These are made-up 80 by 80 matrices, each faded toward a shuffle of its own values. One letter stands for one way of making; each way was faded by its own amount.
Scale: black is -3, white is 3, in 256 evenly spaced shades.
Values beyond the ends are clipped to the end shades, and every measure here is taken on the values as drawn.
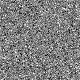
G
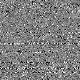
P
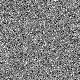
G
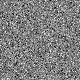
G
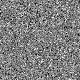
G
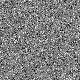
G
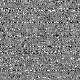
P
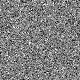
G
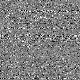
P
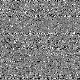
P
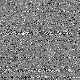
P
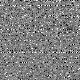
P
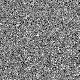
G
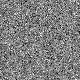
G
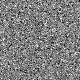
G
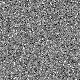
G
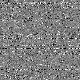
P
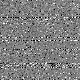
P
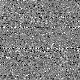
P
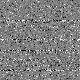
P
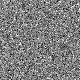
G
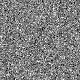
G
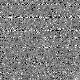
P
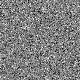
G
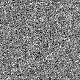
G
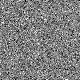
G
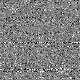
P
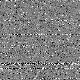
P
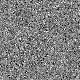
G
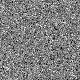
G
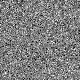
G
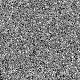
G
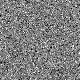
G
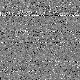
P
